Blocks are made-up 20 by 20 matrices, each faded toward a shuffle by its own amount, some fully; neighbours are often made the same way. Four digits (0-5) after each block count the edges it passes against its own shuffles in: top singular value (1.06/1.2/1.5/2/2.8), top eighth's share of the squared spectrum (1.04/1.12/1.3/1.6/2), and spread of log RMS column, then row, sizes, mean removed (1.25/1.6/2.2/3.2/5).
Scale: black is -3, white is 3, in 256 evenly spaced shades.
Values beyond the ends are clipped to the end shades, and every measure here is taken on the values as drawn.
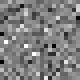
0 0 0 0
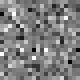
0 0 0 0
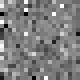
2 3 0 0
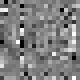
2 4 2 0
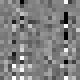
3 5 2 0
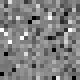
0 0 0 0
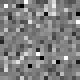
0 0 1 0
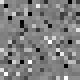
0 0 0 0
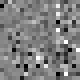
2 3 1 1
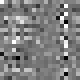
2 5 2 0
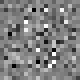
2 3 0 1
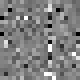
2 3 1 0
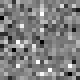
0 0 0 0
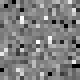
2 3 1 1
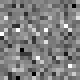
0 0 0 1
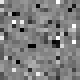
1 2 0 0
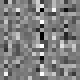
3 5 3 0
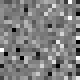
2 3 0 0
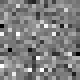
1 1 1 1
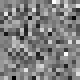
2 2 0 0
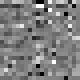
3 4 0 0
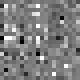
3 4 1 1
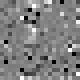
1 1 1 0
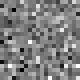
1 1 0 0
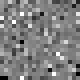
0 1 0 0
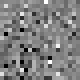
2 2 1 0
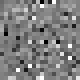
1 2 0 0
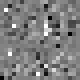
3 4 1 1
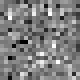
0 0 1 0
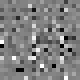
3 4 2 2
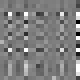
4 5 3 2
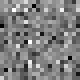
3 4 0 1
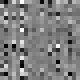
2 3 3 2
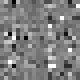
1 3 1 1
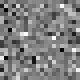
0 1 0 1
